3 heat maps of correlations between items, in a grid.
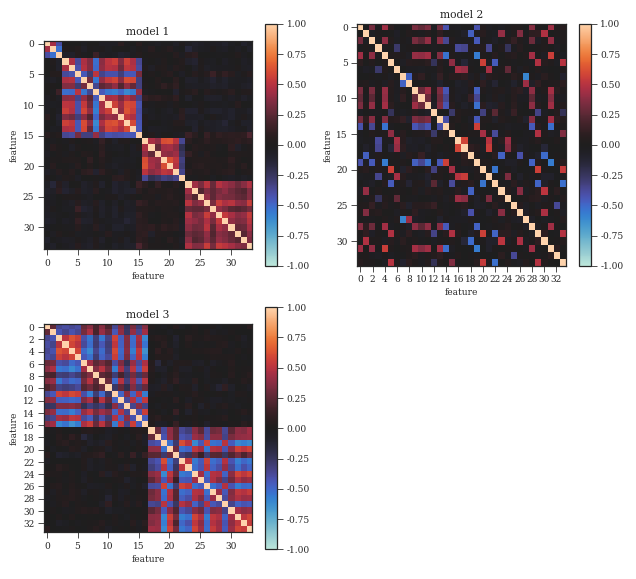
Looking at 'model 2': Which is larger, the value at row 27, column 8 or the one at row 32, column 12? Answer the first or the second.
the first
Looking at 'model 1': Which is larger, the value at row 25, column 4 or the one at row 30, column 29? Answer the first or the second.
the second
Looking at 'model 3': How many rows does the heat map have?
34
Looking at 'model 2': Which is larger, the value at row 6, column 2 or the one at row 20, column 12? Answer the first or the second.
the first
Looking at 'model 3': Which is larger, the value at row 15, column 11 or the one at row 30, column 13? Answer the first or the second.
the first
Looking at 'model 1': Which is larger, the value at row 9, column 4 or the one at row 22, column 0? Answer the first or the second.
the first
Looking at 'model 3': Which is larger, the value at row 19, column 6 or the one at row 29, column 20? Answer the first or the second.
the first
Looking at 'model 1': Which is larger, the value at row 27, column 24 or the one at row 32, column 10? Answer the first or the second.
the first
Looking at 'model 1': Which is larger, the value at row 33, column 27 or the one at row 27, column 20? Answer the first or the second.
the first
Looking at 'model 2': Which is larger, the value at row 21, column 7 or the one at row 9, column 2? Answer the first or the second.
the second
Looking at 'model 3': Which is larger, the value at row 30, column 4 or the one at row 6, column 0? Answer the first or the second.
the second
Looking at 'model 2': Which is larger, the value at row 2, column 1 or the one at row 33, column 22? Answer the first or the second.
the first
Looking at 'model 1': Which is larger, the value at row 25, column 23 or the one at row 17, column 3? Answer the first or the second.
the first
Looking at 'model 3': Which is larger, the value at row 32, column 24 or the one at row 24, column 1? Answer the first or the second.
the first
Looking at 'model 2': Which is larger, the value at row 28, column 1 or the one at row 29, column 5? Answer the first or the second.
the second
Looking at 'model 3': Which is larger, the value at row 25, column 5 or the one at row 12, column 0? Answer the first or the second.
the second
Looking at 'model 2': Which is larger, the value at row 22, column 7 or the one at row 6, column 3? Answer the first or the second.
the first
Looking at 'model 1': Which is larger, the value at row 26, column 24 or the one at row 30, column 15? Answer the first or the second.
the first
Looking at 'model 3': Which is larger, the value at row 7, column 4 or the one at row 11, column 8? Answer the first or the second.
the second
